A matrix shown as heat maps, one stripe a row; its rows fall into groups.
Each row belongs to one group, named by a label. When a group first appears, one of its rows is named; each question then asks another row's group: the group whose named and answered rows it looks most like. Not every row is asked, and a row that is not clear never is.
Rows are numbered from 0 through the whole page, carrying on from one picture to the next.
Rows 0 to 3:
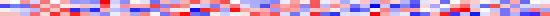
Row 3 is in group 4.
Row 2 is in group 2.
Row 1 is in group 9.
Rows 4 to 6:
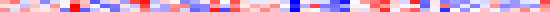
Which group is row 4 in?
4
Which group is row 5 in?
4
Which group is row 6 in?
4
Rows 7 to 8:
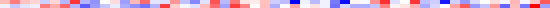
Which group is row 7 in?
4
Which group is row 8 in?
2
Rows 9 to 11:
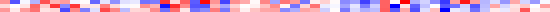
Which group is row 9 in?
2
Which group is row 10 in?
4
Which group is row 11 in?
4
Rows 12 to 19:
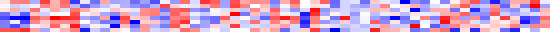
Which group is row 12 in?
2
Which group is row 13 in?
2
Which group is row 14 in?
4
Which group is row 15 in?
9
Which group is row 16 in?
9
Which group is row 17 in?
9
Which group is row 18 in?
9
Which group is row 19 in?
4
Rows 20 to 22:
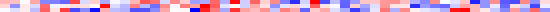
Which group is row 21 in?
2
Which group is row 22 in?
2
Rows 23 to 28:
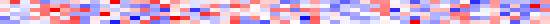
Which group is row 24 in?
2
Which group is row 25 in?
4
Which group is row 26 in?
2
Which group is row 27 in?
9
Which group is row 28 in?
9
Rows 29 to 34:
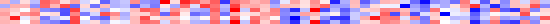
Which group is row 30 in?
2
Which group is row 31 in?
4
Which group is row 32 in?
4
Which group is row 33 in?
4
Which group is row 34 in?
4
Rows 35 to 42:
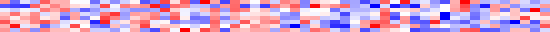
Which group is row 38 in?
4
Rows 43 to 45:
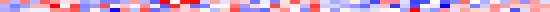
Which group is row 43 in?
2
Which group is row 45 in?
9
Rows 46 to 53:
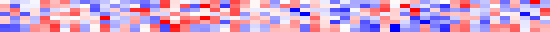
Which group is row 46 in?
2
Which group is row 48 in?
4
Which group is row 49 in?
9
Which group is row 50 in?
2
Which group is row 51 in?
2
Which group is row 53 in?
9
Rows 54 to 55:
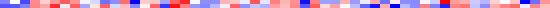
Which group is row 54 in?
9
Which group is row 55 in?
9
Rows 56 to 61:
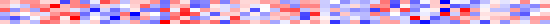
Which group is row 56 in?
4
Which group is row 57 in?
4
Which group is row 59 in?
9
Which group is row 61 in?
2
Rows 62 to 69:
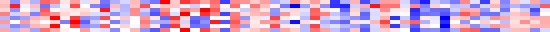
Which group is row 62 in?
2
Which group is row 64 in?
2
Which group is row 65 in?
2
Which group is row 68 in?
9
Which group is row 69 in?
2
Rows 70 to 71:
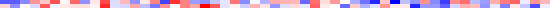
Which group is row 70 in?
9
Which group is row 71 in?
2
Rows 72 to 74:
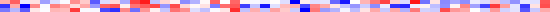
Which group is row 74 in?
9
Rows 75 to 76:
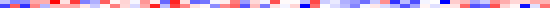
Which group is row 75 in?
9
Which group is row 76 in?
9
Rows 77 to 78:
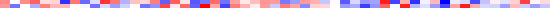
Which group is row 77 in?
4
